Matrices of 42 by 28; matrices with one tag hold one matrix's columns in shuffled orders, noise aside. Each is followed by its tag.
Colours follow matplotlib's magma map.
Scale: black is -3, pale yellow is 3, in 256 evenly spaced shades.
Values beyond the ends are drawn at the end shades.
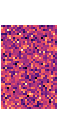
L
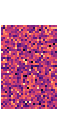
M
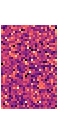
M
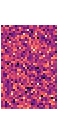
L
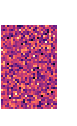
L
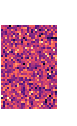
L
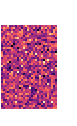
M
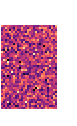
M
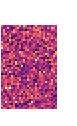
M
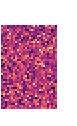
L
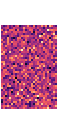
L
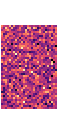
M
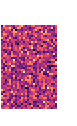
M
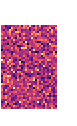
M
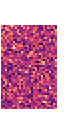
M
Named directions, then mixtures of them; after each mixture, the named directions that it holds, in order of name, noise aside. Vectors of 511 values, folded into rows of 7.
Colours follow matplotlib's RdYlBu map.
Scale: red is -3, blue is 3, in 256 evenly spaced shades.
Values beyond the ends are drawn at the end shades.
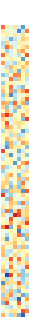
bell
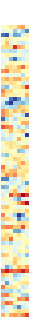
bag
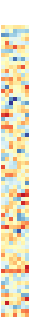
bag, bell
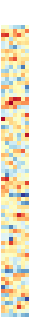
bag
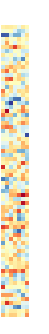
bag, bell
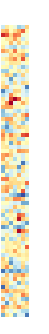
bag, bell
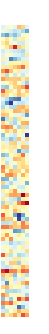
bag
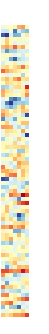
bag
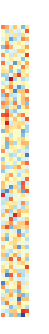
bell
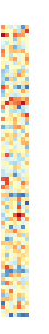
bag, bell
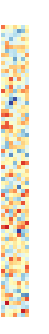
bag, bell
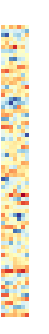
bag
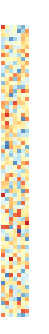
bell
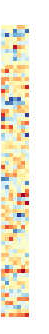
bag
